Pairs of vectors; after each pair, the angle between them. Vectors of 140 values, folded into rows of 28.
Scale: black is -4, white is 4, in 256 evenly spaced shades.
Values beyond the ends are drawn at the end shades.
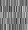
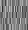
nearly opposite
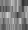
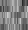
nearly parallel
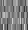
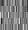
orthogonal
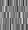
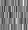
partly opposed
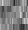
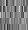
orthogonal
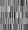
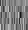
orthogonal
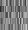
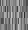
orthogonal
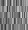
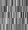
nearly opposite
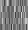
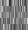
partly aligned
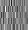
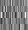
partly opposed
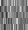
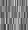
partly aligned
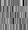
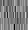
orthogonal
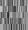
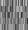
orthogonal
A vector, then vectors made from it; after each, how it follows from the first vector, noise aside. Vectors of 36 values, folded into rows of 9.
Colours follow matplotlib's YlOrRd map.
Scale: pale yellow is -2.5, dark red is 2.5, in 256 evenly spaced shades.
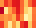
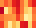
copied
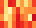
reversed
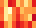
reversed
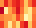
copied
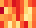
copied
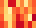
reversed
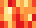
reversed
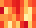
copied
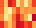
reversed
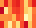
copied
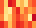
reversed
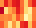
copied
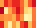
copied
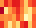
copied
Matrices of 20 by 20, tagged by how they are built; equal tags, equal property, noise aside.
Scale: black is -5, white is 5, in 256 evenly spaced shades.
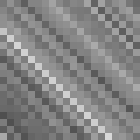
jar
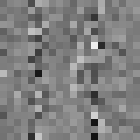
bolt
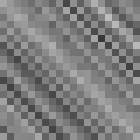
jar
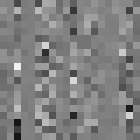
bolt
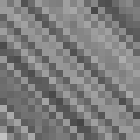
jar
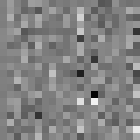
bolt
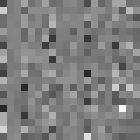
bolt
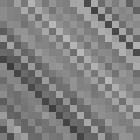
jar
